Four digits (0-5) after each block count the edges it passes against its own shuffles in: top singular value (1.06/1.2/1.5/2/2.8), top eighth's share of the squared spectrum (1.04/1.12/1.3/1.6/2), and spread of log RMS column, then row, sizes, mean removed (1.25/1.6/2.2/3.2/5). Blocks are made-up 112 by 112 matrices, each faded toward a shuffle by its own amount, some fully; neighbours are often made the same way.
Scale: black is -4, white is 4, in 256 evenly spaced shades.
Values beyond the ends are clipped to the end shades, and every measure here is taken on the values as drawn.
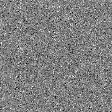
0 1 2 0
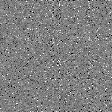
4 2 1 1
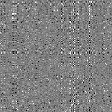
5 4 3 2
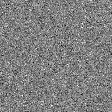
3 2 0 0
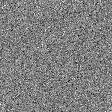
1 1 0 0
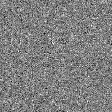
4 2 1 1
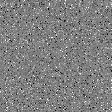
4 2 1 1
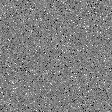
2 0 0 0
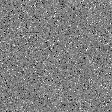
0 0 0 0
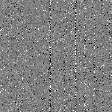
2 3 3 0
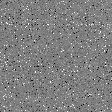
3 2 0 1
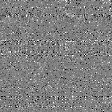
4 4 2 3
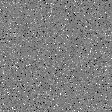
2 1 0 0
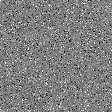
1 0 0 0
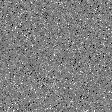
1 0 0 0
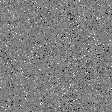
1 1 0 0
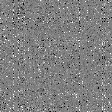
3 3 2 2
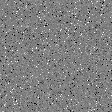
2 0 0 0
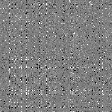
4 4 3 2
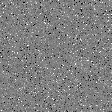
2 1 0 0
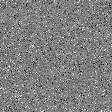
0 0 0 0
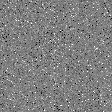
0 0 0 0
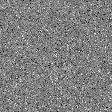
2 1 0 0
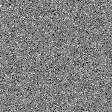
1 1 0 0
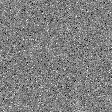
0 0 0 0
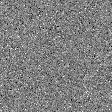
0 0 0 0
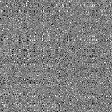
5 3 2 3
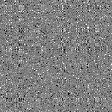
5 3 2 2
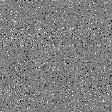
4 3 1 2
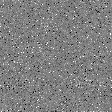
2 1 0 0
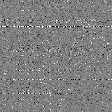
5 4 1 3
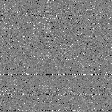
4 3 0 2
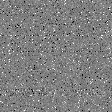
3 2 1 1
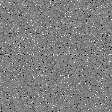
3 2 0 1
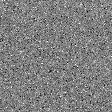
1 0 0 0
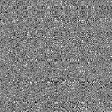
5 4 2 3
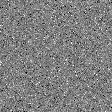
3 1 0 0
